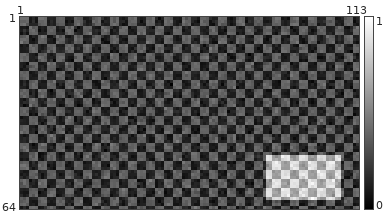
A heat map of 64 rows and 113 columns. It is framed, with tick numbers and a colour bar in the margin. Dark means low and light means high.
Average level on the scale: 30%. Ninth with the highest average: bottom right. Mirror symmetry: none. Odd patch: higher, in the bottom right.
